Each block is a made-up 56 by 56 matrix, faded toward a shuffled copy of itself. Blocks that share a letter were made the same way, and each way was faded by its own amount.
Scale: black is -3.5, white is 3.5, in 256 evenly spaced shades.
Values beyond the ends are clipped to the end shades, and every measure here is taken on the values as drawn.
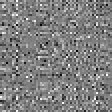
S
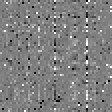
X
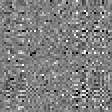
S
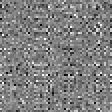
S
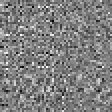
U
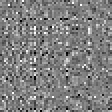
S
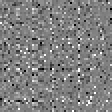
X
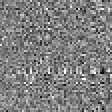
U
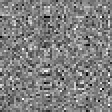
U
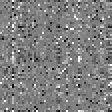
X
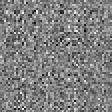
U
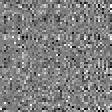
S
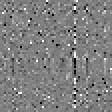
X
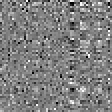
S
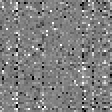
X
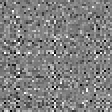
S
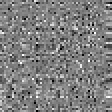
S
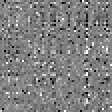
X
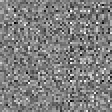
U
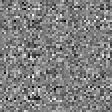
U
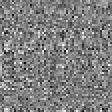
U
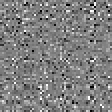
S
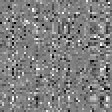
X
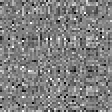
S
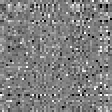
X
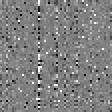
X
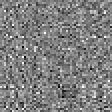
U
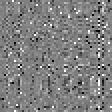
X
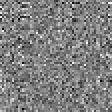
U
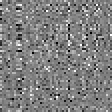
S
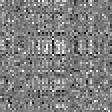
S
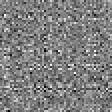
U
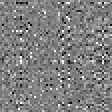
S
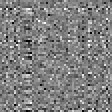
S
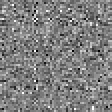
U
